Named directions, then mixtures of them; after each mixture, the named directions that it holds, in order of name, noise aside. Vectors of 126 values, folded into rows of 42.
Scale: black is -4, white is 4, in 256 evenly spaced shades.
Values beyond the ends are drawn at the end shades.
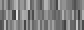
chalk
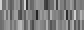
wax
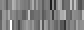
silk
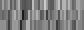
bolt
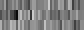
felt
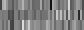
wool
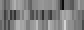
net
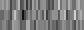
bolt, wax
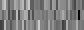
chalk, wool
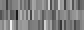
felt, silk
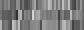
bolt, felt, silk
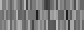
wax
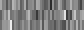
silk, wax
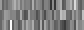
silk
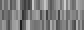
bolt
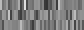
wax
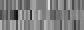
felt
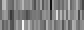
wool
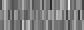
net, wool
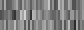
chalk, felt
